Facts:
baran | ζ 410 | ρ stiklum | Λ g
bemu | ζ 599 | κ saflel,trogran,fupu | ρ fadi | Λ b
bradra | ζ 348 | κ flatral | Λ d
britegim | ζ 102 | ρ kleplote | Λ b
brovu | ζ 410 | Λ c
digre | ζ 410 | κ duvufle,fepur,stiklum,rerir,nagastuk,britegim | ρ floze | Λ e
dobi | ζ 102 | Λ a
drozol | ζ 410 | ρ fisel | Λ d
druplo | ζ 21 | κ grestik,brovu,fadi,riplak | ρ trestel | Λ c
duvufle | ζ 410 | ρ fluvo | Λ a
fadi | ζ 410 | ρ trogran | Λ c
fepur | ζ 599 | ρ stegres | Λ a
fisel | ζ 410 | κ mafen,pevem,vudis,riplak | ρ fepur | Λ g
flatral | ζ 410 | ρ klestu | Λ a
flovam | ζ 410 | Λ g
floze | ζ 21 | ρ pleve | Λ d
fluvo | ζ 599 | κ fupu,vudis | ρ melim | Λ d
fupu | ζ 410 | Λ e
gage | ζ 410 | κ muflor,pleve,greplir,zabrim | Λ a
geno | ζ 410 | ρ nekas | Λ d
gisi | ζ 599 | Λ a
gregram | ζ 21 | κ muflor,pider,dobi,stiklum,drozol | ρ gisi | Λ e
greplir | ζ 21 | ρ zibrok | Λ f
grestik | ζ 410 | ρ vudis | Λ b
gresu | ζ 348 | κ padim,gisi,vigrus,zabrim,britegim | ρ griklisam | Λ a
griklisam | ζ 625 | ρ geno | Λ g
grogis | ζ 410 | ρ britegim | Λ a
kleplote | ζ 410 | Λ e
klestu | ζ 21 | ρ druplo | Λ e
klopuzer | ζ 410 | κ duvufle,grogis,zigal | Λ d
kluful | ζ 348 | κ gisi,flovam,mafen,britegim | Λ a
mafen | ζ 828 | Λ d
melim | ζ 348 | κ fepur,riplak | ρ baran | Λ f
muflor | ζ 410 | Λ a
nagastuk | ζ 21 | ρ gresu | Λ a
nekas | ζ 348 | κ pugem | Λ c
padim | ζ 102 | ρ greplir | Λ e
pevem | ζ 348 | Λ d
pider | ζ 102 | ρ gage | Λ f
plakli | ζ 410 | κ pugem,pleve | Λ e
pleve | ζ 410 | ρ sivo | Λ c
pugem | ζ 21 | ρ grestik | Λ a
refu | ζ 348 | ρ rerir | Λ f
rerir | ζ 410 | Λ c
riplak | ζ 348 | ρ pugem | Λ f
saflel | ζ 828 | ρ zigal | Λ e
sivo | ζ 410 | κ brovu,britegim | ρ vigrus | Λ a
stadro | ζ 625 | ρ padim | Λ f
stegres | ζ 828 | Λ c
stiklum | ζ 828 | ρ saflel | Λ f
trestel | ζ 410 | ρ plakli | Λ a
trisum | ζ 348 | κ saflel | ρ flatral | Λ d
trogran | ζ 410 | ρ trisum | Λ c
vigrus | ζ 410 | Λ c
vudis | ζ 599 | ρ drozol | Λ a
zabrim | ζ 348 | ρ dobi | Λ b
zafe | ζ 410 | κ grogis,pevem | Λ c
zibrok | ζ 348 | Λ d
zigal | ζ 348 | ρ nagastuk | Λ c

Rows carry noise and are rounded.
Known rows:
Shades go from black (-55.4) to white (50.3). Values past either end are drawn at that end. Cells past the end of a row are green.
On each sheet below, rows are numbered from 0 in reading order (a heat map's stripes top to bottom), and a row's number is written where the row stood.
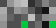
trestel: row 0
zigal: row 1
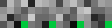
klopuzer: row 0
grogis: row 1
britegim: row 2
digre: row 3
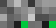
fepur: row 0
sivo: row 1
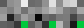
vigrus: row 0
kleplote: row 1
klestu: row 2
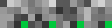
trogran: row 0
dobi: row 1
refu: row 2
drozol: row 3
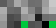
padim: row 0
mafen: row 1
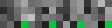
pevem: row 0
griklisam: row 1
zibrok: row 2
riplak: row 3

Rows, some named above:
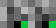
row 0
floze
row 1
druplo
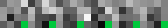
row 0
gage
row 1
fadi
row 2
padim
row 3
stiklum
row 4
pugem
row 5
gregram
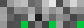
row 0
trestel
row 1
muflor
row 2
flatral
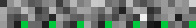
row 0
grestik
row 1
fluvo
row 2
vudis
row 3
klestu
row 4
trisum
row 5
nagastuk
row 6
gage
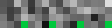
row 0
zabrim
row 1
riplak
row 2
vudis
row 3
plakli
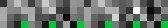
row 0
grestik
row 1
fadi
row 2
kluful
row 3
grestik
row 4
saflel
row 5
gresu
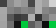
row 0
fisel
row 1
flovam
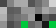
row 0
pleve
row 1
zafe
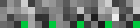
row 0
fupu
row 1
digre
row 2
bemu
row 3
gisi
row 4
baran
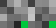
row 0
fepur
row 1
geno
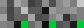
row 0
stadro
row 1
melim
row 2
stegres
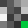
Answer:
baran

